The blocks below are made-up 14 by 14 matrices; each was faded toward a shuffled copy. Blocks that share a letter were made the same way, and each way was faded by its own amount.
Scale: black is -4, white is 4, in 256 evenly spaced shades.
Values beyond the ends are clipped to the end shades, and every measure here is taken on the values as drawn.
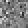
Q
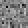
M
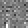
M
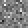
Q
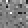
M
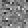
Q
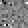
M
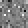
M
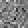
Q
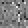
Q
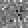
Q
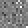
M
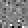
M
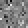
Q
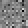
Q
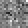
Q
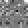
M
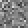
Q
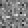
Q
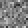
Q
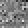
Q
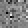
M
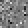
Q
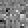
M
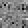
M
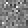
Q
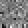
M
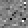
Q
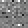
M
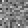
Q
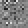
M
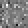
M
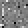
Q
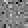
M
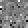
Q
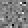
M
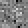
M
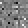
M
